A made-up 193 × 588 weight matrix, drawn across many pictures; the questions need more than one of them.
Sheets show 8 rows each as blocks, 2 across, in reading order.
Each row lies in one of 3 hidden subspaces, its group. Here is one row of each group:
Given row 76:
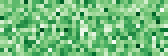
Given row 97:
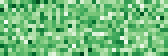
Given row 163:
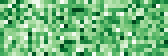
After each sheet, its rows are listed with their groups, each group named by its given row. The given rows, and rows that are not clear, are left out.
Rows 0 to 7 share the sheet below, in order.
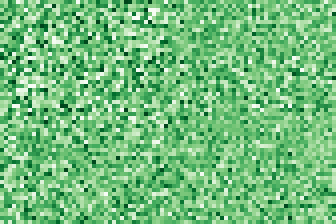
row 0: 76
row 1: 163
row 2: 163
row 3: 76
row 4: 163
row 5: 97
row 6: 76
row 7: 76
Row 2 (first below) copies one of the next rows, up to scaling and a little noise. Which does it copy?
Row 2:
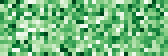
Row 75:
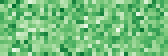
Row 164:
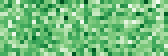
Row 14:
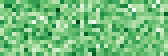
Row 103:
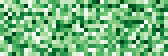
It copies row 75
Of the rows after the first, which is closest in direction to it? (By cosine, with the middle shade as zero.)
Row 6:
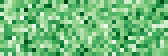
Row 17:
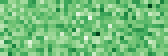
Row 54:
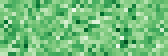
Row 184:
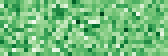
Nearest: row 54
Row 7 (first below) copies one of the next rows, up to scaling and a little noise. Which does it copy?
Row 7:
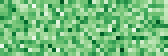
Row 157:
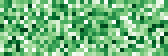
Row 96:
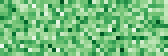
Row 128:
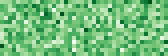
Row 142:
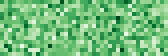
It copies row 96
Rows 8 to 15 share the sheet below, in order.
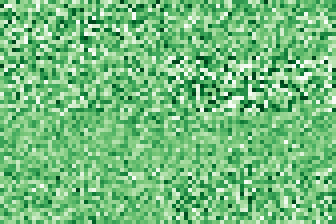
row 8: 163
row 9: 76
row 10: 97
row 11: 163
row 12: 163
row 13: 163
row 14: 163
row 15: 76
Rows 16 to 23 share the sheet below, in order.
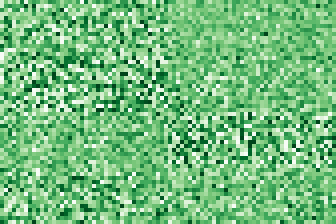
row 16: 97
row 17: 97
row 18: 97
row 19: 97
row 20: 163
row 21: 76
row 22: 163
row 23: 97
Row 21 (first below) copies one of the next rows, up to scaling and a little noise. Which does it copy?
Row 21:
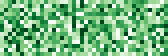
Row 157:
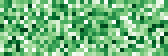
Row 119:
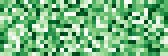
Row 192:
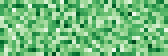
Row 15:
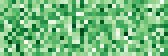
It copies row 15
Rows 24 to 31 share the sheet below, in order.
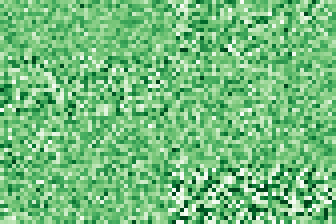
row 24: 163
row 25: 163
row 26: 97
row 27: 163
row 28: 97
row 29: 97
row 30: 97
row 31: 163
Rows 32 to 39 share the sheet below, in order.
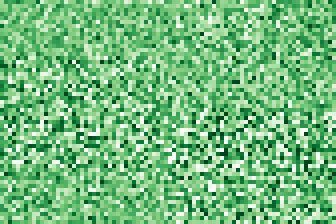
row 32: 76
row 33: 97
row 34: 97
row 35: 76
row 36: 163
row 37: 97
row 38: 163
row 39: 97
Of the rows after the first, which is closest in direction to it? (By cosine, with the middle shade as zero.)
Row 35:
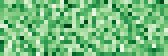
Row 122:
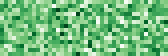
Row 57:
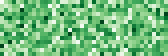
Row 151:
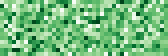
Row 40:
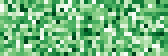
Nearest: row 122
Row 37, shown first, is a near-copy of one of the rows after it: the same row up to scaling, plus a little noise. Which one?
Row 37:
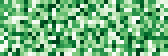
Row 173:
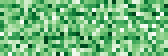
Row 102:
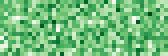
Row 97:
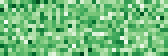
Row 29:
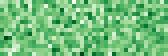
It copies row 102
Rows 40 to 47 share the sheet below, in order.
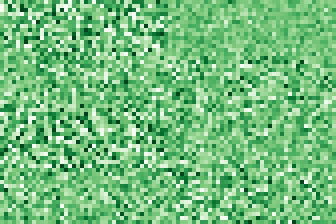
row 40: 97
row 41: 163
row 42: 97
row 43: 163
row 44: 97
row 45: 163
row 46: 76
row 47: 163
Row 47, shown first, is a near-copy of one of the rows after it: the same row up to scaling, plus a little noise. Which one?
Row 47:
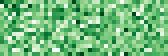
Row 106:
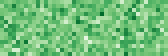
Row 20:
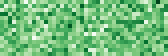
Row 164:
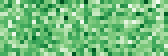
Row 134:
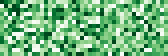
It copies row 134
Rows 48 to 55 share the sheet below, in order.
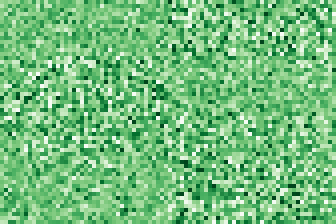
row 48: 97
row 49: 76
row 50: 97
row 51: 163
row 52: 163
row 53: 163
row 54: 163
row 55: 97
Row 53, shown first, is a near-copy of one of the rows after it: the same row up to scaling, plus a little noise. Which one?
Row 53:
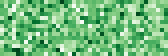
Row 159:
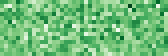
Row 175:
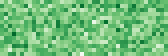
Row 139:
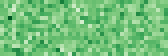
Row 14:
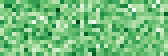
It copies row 139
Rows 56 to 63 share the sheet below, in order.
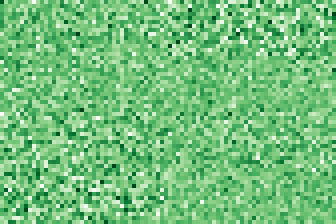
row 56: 97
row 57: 76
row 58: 163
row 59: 163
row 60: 97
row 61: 76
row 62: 163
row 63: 97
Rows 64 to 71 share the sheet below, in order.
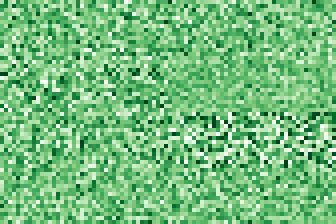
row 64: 76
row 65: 97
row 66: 76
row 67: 97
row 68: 76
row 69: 76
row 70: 97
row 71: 97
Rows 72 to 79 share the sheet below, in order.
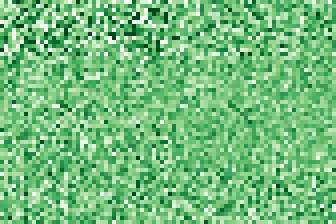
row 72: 76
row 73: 97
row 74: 163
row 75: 163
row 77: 97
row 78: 76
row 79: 76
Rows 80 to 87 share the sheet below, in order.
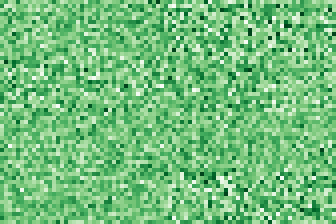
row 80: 163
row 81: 76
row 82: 163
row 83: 97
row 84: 97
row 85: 76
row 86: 97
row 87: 76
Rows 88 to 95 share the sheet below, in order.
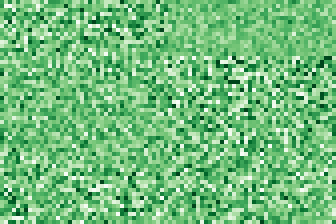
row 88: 163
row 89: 76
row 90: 97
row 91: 76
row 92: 76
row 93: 76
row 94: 163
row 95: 163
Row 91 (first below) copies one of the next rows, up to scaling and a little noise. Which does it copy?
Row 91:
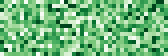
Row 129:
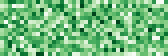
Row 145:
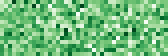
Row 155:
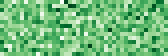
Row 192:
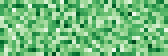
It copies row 155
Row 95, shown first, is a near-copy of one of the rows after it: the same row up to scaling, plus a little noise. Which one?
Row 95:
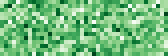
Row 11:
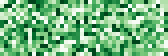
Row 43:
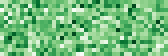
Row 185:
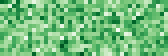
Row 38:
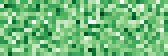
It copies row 11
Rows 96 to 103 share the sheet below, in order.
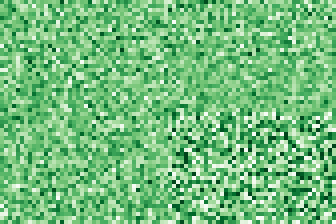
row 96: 76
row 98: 163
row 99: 163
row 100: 97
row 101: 76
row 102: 97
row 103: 163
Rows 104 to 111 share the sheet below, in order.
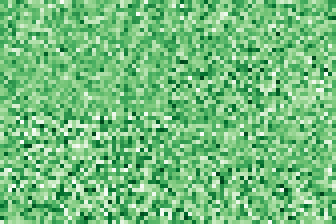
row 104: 163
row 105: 76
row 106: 163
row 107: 97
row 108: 97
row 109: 163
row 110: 76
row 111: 76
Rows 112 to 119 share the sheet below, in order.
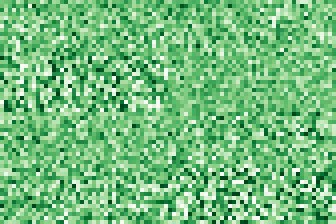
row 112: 76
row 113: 97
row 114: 76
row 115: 163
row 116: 76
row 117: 76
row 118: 76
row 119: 76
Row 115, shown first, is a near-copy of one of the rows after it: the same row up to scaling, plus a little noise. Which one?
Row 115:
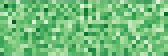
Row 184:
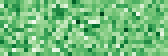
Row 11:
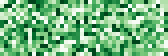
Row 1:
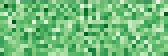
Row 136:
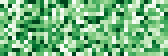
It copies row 1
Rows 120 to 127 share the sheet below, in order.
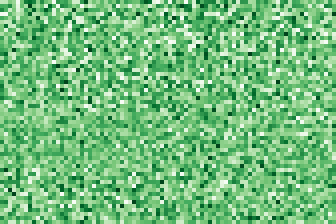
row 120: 163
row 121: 97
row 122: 76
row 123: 97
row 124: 76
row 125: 163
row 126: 163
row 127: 76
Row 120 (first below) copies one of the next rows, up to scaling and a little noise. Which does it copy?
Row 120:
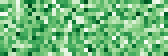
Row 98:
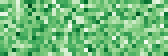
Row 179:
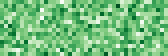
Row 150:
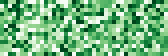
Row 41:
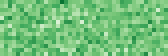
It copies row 98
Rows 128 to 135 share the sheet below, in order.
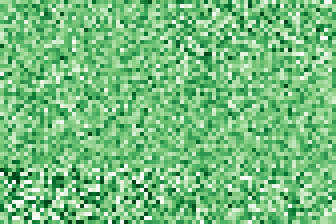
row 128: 76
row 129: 76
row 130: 163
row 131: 163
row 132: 163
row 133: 163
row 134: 163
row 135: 163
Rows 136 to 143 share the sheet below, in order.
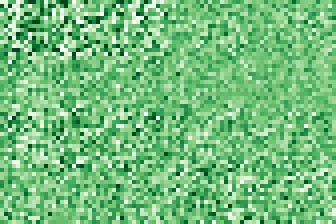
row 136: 163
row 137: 76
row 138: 163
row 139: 163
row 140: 163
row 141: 163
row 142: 76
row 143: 163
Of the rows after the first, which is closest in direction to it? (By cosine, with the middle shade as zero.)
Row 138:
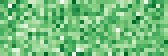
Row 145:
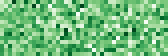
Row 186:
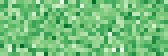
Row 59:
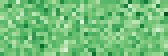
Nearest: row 186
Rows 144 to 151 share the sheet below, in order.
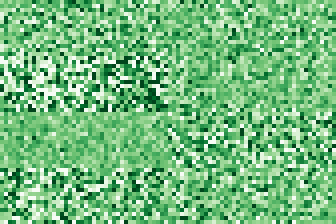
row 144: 97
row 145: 76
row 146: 97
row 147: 163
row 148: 76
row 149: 76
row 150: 163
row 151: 163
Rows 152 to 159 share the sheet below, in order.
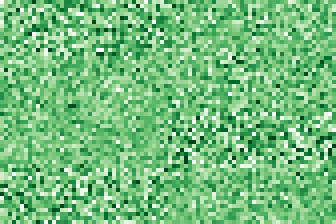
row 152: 97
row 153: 163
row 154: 97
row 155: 76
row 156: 163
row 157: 76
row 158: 76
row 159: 163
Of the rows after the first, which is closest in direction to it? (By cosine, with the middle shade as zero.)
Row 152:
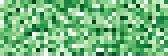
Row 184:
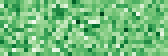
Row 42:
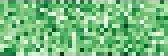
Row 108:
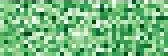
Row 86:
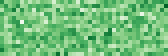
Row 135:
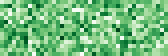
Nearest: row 108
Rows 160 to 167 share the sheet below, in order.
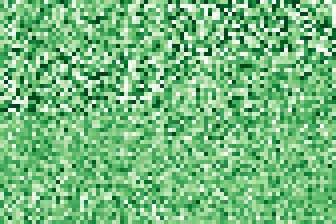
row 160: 163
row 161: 76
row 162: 163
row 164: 163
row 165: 76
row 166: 76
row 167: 97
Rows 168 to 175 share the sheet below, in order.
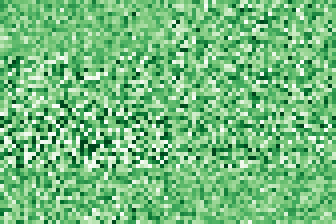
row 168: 97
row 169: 163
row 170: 163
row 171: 163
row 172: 76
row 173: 97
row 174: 76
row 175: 163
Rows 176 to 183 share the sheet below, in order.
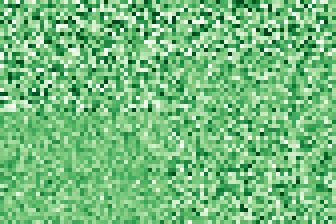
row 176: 97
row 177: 97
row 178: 97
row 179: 163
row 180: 97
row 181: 163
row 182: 76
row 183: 76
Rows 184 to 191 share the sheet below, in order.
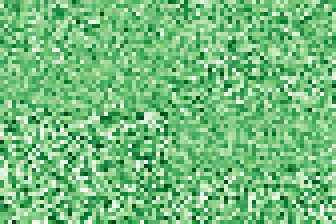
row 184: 163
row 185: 163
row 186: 76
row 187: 97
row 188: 97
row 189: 76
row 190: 97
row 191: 76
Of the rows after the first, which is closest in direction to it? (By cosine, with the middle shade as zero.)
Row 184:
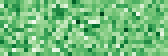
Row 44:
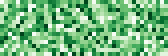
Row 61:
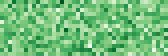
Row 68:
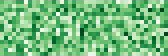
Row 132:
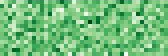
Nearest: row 61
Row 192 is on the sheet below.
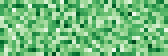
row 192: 76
